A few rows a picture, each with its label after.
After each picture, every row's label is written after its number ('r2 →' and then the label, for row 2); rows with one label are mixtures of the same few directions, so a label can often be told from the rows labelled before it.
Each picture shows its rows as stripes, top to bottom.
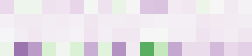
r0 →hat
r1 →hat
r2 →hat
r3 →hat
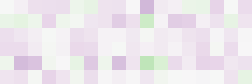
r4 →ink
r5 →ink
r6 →ink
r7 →ink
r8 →hat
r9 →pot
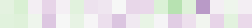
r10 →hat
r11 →ink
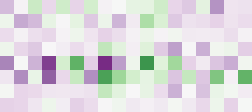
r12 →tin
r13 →hat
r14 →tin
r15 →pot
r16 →tin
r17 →pot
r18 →pot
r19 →ink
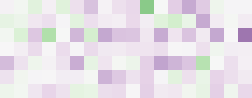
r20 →ink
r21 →hat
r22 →pot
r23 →tin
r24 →hat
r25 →pot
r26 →ink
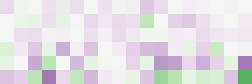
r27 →hat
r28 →ink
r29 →hat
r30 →tin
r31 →pot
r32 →pot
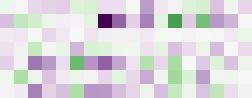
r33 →ink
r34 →pot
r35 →pot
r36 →tin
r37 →tin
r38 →hat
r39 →tin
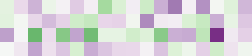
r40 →pot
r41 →ink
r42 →tin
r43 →tin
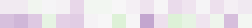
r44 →tin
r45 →ink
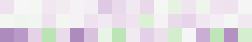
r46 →pot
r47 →ink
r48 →ink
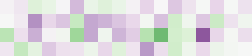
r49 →tin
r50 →tin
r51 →hat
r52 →hat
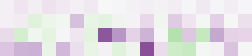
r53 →pot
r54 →tin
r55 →pot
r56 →ink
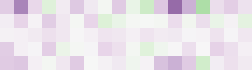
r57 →hat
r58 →pot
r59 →ink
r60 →tin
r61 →hat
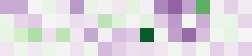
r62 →hat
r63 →pot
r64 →ink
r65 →pot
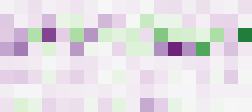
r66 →pot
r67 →tin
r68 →pot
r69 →hat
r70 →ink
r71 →ink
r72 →hat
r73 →hat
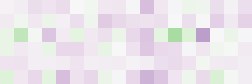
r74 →ink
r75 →pot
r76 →hat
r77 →tin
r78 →hat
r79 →tin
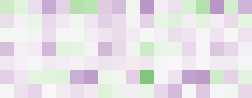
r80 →ink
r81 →pot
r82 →ink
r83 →tin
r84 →pot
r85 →ink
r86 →pot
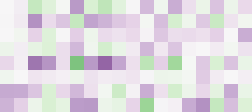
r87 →tin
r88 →tin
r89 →pot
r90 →tin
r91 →tin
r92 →hat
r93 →ink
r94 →ink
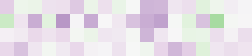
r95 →hat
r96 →tin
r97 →ink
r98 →hat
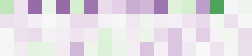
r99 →tin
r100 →ink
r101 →pot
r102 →tin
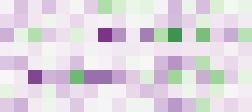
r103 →pot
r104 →hat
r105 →pot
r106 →pot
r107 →hat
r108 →tin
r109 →tin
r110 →hat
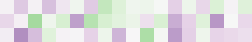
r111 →pot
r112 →tin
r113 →hat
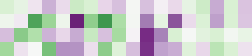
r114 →ink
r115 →tin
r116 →hat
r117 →tin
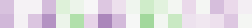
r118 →tin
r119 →tin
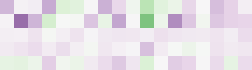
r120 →tin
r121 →hat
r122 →pot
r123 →ink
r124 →ink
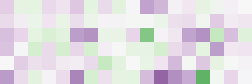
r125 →hat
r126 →tin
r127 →ink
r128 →tin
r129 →pot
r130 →hat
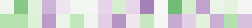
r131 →hat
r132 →ink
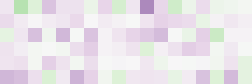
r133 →hat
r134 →hat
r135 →tin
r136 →ink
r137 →pot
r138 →ink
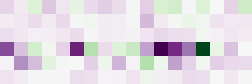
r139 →pot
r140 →ink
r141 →hat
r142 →hat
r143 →hat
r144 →ink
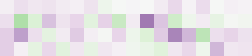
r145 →pot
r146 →hat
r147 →hat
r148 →tin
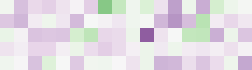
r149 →pot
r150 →hat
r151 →ink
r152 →tin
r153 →pot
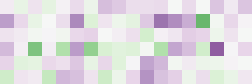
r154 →pot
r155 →hat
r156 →ink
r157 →tin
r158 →hat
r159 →tin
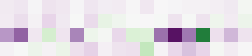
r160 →pot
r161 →pot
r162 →hat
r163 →ink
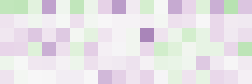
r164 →ink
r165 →tin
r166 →ink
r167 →pot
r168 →hat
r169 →pot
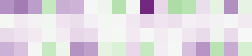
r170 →ink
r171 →tin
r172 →ink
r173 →ink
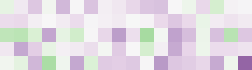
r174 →tin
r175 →hat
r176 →ink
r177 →hat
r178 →pot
